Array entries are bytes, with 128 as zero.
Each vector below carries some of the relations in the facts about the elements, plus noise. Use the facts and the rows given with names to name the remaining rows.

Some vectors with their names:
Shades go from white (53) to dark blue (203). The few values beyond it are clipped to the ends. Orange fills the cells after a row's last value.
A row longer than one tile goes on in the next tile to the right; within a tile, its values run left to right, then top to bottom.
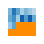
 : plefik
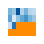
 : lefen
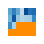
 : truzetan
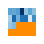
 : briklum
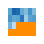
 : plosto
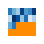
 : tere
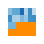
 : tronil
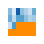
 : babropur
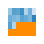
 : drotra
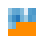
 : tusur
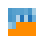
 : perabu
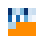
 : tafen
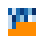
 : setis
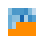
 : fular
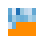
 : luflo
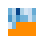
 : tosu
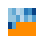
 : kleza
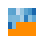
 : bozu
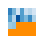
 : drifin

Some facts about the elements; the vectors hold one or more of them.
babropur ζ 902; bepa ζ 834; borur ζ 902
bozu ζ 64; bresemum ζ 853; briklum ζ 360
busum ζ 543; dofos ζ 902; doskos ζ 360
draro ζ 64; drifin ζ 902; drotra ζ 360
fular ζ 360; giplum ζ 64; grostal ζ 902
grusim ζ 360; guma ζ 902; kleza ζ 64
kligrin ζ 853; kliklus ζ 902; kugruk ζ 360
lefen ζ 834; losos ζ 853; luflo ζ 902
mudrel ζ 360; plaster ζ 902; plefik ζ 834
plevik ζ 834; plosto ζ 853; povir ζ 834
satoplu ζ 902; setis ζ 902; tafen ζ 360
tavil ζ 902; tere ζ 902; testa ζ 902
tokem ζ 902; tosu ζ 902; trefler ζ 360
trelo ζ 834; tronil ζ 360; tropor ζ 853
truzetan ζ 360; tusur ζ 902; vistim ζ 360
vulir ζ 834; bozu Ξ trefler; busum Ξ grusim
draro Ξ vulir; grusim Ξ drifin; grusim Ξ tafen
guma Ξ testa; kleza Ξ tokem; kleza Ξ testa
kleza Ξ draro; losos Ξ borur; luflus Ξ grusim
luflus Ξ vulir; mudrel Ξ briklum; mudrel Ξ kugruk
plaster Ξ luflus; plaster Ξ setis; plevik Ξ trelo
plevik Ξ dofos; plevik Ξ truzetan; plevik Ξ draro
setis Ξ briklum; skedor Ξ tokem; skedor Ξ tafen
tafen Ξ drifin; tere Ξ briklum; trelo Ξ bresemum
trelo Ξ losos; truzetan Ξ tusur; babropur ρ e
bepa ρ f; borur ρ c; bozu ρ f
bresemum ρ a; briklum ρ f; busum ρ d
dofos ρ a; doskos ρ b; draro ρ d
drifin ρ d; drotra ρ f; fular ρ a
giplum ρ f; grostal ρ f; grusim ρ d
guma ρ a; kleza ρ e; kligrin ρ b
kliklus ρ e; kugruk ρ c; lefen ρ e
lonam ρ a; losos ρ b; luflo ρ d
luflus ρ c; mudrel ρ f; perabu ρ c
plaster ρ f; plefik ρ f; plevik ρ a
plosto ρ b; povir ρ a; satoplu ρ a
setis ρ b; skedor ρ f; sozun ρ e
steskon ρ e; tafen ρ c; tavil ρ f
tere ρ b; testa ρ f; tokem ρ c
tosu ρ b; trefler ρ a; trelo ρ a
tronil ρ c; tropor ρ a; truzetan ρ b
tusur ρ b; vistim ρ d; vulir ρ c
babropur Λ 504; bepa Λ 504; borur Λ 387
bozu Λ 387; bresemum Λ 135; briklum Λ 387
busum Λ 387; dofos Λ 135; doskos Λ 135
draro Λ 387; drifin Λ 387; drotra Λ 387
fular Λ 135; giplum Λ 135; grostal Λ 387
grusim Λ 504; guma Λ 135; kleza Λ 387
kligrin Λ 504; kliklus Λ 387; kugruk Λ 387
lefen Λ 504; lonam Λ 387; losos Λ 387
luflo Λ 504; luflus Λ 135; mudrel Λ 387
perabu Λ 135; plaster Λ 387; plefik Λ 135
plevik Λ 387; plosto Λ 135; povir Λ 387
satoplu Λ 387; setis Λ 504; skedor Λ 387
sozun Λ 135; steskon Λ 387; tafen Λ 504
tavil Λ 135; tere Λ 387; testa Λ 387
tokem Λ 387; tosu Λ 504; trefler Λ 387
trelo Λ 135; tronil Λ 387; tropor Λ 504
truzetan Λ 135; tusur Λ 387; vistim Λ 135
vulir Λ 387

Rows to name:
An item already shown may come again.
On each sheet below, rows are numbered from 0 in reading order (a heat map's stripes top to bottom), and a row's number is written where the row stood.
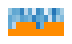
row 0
drotra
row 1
skedor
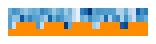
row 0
giplum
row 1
giplum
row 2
draro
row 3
vistim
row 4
plevik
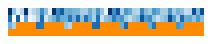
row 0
grusim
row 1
trelo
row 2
tavil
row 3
trelo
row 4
vulir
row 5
vulir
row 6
guma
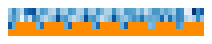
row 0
losos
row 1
vulir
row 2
vulir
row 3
vulir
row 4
povir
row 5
sozun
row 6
luflus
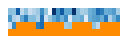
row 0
bepa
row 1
trelo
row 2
kligrin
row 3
doskos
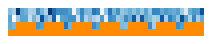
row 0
tropor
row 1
mudrel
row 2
skedor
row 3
busum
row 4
dofos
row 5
bresemum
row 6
plaster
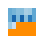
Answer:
tavil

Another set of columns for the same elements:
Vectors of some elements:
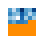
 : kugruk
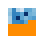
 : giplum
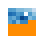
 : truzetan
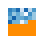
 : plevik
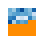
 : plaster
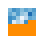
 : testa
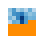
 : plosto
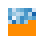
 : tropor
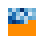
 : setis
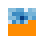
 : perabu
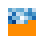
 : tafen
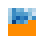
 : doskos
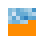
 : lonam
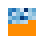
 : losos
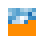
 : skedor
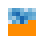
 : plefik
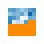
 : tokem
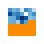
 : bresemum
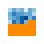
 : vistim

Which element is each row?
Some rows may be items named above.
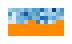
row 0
bozu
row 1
tusur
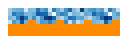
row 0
perabu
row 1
trelo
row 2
tusur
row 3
bresemum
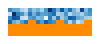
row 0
luflus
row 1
briklum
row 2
tusur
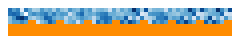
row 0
trelo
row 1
tavil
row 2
drotra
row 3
fular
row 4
tere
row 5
fular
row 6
tere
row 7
tere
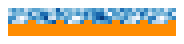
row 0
drifin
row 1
guma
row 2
busum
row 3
dofos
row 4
vulir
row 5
drifin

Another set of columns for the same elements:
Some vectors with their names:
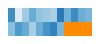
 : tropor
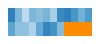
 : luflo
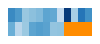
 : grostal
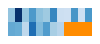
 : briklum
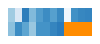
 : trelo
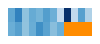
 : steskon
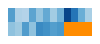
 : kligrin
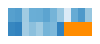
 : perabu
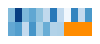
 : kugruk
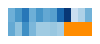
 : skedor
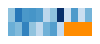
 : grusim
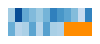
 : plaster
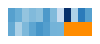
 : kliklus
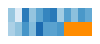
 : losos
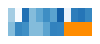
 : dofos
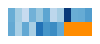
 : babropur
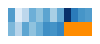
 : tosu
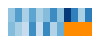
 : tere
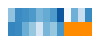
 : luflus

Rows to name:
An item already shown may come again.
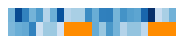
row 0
busum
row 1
skedor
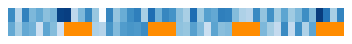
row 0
drifin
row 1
tusur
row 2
vulir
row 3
tere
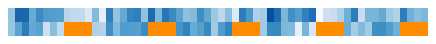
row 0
kleza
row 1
tusur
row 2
fular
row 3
draro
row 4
bepa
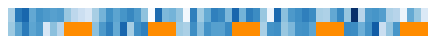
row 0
kleza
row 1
truzetan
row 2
tusur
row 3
plevik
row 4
giplum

